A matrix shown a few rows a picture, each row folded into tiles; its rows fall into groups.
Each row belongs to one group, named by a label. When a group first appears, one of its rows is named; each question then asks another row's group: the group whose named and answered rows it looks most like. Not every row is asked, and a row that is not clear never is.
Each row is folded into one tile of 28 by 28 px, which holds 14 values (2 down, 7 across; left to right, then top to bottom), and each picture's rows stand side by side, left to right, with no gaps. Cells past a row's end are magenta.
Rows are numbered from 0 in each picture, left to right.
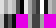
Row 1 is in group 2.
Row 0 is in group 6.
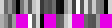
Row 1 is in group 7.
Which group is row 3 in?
6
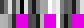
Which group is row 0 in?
7
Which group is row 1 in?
2
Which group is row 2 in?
6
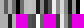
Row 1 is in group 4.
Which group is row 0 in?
6
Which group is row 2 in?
7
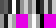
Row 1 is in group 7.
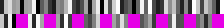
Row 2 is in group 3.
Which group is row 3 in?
2
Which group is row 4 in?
4
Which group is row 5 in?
6
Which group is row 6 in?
7
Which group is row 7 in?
6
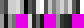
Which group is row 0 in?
3
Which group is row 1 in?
3
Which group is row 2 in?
6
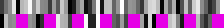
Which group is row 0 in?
2
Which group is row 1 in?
6
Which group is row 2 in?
7
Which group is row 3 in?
2
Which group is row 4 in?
3
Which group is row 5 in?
3
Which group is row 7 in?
6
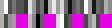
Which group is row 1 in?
6
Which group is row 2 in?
7
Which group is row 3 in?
4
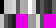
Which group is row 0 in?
3
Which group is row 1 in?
4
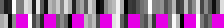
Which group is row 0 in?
2
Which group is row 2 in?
6
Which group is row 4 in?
7
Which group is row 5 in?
3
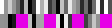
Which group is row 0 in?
6
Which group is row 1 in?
3
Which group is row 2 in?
3
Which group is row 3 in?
2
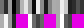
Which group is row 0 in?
7
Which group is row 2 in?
7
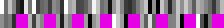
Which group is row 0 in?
6
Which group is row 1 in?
4
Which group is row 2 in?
3
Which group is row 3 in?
3
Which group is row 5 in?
4
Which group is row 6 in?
3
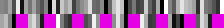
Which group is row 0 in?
7
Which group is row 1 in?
7
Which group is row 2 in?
3
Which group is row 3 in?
4
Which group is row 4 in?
7
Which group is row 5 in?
7
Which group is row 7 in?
7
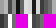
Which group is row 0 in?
4
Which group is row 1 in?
6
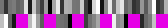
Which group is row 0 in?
7
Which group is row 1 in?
7
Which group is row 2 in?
6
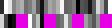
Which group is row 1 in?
7
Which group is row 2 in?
4
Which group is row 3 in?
2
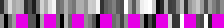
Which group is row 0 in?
3
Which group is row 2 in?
3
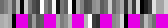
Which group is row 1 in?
2
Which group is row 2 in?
2
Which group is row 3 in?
7
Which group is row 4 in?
7
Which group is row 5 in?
2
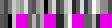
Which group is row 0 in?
2
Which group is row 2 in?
2
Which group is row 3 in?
3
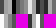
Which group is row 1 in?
4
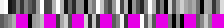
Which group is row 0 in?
4
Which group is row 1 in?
2
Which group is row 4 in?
4
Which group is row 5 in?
3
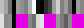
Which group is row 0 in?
7
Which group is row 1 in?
4
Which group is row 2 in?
6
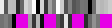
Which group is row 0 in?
6
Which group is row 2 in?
4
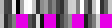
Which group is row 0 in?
2
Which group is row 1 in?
4
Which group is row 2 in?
2
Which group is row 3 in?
2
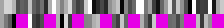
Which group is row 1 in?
6
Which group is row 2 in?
3
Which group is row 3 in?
4
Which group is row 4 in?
4
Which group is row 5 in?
6
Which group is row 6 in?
6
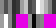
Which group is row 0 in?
7
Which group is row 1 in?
3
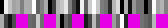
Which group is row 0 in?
3
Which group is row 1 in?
4
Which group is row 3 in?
3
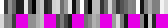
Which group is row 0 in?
6
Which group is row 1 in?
2
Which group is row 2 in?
6
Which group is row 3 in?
2
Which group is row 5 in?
3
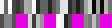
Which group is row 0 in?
6
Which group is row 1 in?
4
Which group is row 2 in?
7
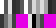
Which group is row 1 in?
3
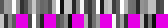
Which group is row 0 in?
3
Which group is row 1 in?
7
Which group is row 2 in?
6
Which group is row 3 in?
2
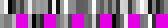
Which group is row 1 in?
6
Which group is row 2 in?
3
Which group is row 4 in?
2
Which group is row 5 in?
4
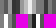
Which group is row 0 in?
7
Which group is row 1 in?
4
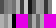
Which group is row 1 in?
2
